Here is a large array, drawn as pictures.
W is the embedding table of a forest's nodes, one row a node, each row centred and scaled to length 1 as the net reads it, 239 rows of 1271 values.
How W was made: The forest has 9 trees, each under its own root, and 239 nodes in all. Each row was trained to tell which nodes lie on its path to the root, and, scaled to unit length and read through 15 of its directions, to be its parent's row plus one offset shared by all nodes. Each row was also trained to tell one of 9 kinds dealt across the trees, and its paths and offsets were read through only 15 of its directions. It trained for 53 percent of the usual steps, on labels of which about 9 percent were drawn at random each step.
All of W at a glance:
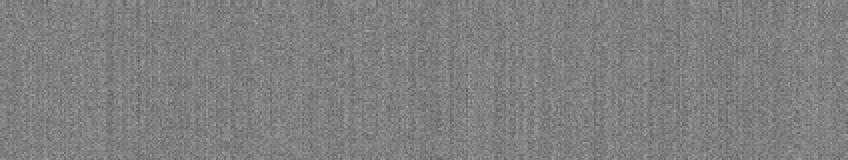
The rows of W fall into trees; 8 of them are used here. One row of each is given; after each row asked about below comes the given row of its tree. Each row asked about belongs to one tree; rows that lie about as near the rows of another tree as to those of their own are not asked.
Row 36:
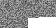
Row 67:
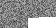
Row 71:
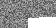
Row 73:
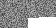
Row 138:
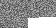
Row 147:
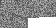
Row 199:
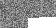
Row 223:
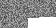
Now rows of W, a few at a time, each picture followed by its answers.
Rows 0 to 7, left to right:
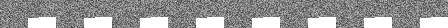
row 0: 67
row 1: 138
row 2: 71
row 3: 138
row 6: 138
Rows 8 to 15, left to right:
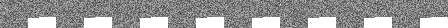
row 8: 138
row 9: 223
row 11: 138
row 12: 73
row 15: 36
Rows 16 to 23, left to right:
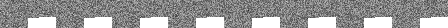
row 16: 71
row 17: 223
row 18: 223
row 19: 67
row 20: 223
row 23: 67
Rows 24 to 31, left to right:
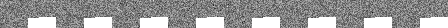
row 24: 71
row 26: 138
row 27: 138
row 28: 223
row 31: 223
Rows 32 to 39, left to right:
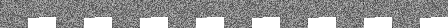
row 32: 147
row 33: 71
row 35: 71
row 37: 223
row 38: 223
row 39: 138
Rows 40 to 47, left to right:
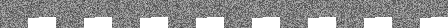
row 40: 138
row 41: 223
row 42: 73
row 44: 223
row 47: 73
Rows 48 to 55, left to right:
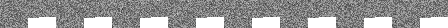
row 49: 67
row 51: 73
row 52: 67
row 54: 199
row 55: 73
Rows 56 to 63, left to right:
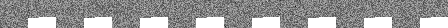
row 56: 71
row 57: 71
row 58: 223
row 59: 223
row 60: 73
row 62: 67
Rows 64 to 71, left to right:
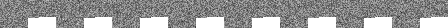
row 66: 147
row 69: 138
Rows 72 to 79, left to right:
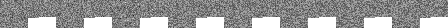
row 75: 138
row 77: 138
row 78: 71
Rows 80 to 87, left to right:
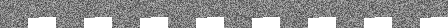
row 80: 223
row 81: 67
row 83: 73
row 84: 147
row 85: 223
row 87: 67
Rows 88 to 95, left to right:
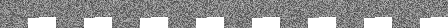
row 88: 138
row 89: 67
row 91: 223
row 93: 138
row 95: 138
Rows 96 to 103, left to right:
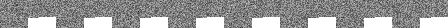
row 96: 36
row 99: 67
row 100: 67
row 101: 36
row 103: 147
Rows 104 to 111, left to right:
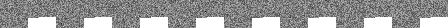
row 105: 223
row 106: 138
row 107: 73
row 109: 199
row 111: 36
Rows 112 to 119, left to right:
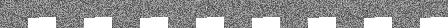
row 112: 147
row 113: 223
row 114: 71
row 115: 71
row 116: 138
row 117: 138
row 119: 71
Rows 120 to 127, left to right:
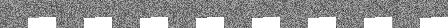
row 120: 71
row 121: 147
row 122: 138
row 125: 73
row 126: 71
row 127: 73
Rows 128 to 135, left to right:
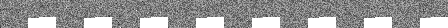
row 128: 138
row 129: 147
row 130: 67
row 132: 199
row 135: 71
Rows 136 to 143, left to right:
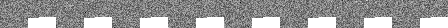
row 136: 223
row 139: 199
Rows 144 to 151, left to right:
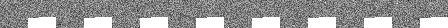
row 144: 199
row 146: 138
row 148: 223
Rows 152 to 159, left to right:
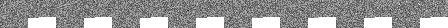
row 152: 71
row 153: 36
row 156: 138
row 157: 71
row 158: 71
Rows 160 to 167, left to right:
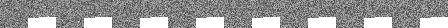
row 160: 138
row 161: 67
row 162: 71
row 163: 223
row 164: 67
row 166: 71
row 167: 223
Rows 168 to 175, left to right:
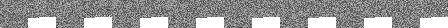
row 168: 199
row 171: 71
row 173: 138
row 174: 223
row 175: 147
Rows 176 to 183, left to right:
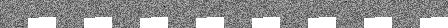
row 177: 67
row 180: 138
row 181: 71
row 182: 67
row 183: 147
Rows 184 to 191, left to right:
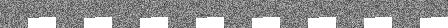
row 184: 36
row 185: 147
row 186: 147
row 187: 199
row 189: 71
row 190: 138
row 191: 67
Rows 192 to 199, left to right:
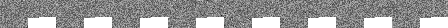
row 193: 138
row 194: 223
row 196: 138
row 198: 71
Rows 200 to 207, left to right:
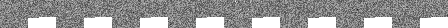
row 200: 71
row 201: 199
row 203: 71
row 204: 73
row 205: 36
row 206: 73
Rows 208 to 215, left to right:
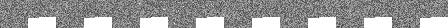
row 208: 67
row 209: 71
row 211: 138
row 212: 36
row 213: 67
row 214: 223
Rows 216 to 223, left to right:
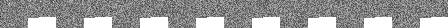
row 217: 73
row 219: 223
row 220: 67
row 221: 223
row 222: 73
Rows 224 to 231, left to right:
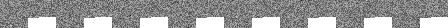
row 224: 71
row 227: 223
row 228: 223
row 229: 223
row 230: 71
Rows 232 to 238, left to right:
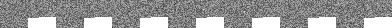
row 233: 36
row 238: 71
